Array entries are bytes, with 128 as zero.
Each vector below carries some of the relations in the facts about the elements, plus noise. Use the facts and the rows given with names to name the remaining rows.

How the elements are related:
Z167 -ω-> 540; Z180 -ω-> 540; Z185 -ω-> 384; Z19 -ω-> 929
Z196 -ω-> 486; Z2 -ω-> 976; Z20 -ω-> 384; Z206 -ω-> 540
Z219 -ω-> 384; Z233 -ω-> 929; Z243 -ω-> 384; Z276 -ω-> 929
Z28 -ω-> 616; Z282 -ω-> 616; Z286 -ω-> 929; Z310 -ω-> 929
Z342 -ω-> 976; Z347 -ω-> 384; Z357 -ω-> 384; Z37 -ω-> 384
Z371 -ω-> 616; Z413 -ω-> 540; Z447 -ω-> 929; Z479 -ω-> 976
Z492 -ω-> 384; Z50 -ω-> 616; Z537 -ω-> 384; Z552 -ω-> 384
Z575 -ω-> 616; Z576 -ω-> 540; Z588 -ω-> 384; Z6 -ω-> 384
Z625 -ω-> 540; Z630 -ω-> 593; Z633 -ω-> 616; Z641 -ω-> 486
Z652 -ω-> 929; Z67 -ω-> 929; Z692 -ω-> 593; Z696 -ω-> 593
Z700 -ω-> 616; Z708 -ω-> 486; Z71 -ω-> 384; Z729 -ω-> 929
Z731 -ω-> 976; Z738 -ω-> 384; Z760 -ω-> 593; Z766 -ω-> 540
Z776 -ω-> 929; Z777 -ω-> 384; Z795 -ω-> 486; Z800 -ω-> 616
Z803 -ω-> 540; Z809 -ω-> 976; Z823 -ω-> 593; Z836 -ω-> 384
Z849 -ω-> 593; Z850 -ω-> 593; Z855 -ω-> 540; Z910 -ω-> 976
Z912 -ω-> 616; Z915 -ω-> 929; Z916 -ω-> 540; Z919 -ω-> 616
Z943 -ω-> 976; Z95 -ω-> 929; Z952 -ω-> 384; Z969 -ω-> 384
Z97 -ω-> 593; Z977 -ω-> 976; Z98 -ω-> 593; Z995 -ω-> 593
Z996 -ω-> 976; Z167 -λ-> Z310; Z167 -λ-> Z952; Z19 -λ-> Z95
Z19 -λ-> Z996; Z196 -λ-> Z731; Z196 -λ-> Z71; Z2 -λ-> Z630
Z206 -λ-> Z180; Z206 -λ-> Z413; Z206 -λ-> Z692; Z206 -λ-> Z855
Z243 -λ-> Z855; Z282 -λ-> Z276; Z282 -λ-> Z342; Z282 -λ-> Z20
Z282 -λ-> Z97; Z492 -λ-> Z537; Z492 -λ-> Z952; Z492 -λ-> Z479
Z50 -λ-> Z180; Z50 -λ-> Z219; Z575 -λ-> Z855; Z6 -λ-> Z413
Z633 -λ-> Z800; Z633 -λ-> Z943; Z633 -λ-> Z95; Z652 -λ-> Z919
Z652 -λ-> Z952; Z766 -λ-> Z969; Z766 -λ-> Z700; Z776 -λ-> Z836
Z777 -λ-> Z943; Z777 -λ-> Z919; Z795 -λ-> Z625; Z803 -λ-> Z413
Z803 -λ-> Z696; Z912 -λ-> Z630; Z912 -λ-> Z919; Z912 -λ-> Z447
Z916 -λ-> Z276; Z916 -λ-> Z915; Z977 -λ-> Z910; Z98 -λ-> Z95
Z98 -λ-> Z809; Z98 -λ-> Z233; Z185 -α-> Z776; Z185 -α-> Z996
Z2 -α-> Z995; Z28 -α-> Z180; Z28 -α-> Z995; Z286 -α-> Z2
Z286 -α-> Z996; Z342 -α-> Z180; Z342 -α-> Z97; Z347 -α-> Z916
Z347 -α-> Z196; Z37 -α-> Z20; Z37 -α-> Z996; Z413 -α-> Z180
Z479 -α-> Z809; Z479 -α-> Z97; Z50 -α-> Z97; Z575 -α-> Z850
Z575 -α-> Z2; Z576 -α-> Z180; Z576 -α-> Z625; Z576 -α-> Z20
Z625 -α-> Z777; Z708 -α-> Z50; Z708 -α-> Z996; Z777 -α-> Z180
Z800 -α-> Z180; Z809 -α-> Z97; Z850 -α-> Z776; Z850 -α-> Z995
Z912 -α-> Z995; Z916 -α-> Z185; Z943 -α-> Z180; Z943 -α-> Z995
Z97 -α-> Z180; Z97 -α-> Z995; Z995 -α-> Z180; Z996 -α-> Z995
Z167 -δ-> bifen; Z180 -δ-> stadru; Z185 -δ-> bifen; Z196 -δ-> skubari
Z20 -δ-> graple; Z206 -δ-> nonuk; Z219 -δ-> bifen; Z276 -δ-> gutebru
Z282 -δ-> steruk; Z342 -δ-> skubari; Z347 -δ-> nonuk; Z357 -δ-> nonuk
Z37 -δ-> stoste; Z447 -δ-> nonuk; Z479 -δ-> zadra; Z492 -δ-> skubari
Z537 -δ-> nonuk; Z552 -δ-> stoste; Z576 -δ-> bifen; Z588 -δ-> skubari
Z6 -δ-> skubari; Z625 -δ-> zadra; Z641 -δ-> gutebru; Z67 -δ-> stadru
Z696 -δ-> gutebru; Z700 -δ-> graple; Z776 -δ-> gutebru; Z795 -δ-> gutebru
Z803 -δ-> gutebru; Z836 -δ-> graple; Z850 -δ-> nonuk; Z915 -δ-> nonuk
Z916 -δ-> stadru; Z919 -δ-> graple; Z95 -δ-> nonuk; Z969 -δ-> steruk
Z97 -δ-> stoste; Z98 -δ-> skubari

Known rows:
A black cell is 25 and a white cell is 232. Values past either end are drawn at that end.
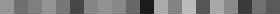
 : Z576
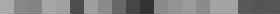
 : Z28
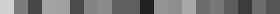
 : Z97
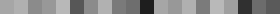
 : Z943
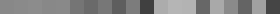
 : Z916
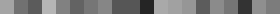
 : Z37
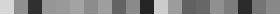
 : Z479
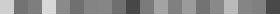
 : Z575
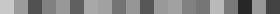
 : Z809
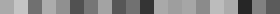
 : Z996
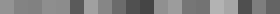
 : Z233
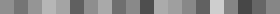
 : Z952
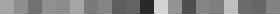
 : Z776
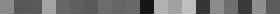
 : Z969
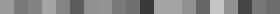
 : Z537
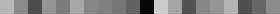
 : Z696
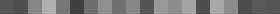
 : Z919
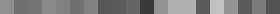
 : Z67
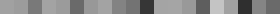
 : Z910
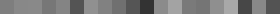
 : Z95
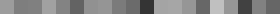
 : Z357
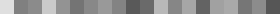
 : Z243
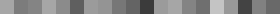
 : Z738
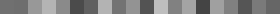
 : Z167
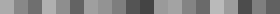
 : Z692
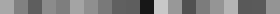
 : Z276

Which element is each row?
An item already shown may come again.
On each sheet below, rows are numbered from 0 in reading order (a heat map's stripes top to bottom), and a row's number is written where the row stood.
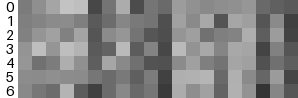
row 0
Z912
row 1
Z196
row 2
Z19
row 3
Z2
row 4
Z371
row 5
Z916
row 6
Z185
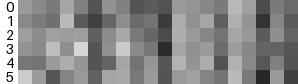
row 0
Z286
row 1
Z185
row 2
Z766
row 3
Z777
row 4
Z492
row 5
Z809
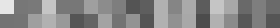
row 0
Z855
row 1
Z492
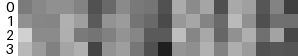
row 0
Z196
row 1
Z630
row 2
Z206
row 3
Z995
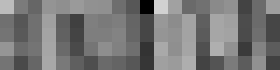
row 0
Z625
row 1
Z700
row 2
Z700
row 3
Z219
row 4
Z282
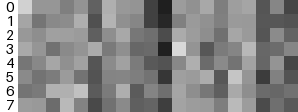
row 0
Z413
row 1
Z800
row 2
Z766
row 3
Z795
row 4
Z633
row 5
Z588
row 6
Z652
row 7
Z850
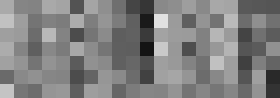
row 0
Z28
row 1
Z803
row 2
Z850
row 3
Z276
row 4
Z708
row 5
Z98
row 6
Z50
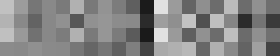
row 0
Z803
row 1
Z342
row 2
Z803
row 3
Z916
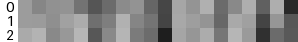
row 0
Z6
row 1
Z977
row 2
Z943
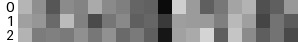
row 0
Z641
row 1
Z850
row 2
Z180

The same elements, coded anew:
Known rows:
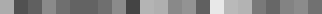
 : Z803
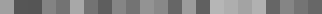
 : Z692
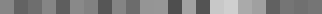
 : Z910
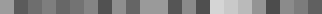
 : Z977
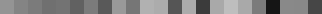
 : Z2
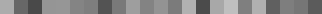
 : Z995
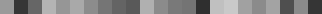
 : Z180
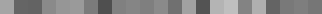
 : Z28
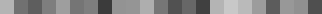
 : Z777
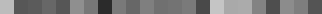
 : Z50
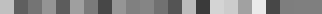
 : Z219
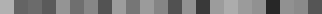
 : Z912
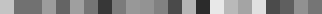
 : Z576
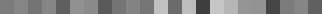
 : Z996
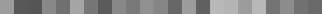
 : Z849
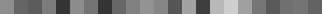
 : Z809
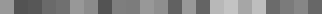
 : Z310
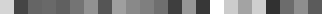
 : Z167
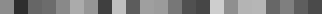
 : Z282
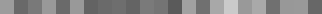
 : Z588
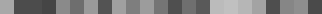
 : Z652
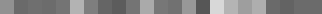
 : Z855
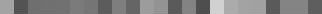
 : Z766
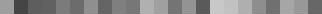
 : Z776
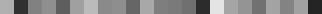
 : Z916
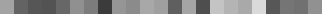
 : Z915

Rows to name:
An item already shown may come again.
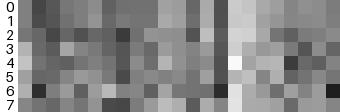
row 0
Z641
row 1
Z641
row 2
Z479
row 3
Z413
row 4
Z206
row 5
Z28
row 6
Z916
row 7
Z625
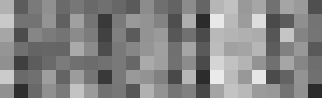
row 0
Z196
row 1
Z576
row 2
Z633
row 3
Z286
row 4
Z795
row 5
Z576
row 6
Z67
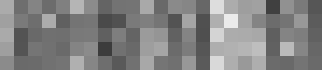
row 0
Z575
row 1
Z342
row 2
Z766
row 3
Z19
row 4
Z855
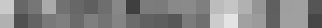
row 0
Z6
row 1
Z492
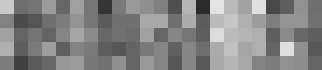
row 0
Z576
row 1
Z276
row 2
Z243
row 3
Z98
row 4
Z919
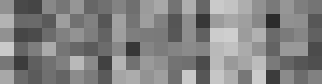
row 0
Z696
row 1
Z912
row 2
Z952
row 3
Z6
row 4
Z969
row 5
Z850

